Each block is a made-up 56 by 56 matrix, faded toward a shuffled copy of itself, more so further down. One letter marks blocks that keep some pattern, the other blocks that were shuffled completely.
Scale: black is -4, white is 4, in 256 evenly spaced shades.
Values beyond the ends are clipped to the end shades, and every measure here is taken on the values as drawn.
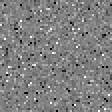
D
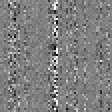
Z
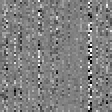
Z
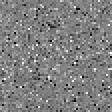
D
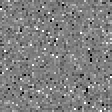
D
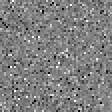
D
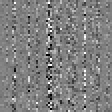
Z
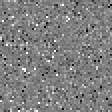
D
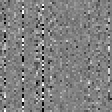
Z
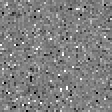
D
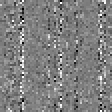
Z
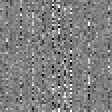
Z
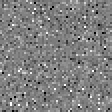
D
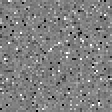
D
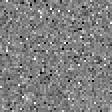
D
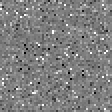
D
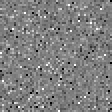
D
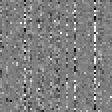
Z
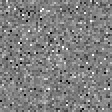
D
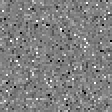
D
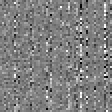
Z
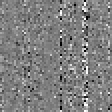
Z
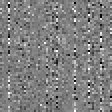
Z
